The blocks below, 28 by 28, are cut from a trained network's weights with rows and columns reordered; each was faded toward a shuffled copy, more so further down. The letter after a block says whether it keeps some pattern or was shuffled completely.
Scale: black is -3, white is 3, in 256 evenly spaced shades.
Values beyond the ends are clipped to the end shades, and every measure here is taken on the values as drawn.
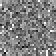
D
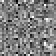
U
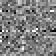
U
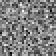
U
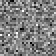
D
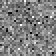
D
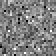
D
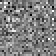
U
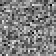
D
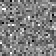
D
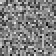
D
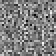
U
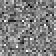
U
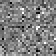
U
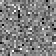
D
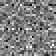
U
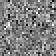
U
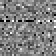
U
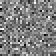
U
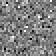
D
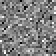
D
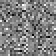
U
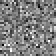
D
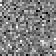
D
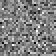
U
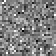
D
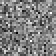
D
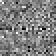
U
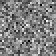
U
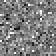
D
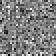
U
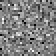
D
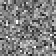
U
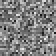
D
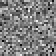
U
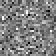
U
